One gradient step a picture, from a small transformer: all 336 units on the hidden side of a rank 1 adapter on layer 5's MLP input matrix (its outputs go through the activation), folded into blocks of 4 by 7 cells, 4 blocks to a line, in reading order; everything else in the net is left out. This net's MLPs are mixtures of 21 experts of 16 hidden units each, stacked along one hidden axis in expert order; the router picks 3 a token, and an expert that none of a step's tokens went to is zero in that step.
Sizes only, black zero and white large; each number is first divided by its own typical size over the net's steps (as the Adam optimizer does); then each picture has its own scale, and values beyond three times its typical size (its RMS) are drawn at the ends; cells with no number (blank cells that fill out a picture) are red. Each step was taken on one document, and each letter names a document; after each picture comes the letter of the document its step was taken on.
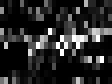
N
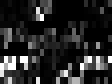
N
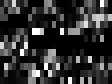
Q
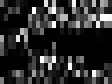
Q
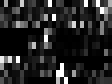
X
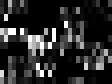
N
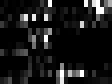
X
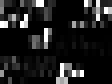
X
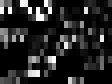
N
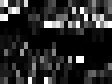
Q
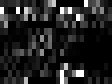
X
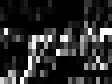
N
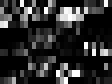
X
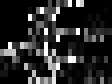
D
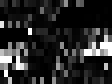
D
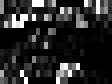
X
